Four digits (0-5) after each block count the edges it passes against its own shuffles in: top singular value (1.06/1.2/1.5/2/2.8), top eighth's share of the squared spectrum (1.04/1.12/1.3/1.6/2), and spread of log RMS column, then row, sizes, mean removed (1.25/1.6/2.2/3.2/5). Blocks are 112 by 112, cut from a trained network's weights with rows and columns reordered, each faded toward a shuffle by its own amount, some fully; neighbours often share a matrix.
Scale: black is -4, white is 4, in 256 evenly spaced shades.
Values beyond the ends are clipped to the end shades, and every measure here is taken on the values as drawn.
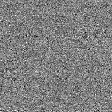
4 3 1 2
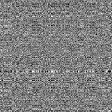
5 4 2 3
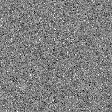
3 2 1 0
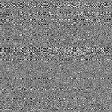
4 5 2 4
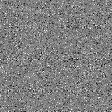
3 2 0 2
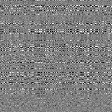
5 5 2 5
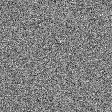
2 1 0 0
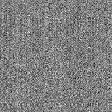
4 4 1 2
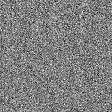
2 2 0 0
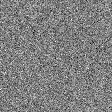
0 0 0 0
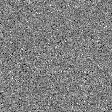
2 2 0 1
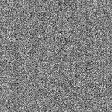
3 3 0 0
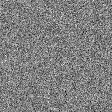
0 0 0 0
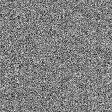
2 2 0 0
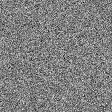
0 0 0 0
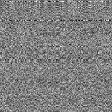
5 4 1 3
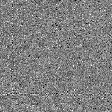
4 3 1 1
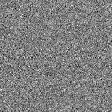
3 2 0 1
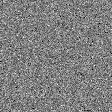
2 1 0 0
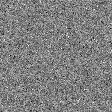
2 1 0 0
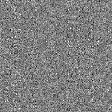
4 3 2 1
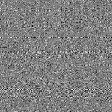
4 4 0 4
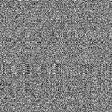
4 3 1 2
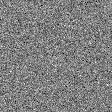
0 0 0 0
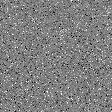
0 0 0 0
